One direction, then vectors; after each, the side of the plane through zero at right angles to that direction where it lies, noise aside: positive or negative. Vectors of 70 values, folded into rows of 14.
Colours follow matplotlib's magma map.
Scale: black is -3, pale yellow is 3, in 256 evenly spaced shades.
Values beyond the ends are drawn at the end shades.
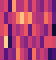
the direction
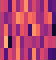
positive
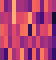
positive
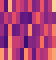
negative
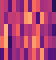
positive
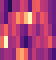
positive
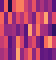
positive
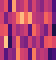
positive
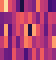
positive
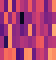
negative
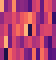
positive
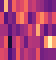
positive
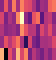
positive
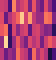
positive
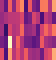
negative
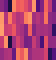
positive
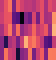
negative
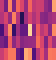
negative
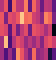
positive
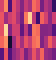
positive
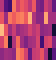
positive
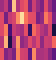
positive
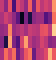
negative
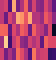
positive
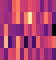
positive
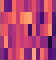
positive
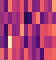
negative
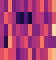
negative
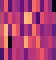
positive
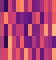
negative
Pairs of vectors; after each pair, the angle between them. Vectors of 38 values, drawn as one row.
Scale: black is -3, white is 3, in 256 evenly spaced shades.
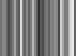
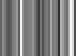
nearly parallel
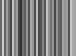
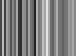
partly aligned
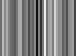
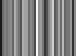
partly opposed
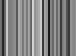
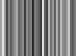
nearly opposite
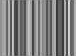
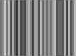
nearly parallel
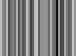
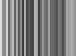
partly aligned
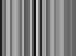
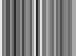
nearly opposite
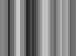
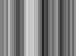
nearly opposite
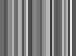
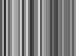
partly aligned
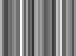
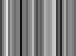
nearly opposite
